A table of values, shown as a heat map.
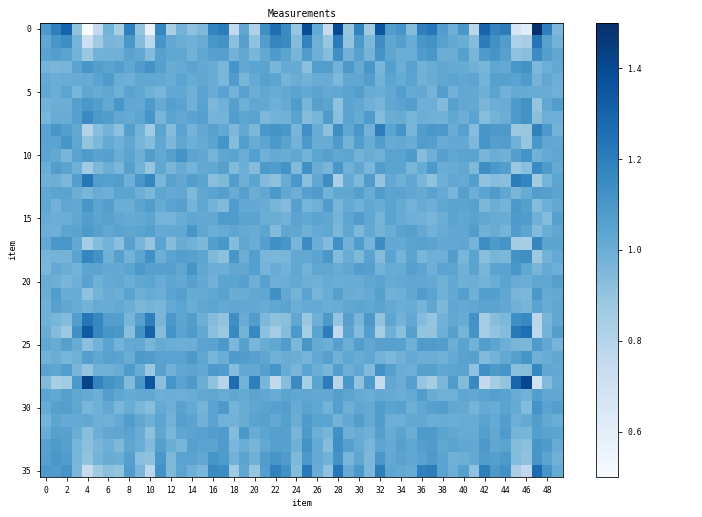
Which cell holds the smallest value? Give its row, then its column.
0, 4
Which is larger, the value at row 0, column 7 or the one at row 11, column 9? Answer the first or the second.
the second
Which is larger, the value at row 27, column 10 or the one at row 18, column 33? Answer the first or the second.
the second
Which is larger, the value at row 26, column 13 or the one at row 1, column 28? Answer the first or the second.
the second
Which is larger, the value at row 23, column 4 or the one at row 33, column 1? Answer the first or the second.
the first
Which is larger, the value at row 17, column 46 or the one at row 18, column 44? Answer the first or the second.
the second
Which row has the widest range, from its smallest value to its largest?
0
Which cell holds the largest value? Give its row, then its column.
0, 47
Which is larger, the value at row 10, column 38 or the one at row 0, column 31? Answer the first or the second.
the first
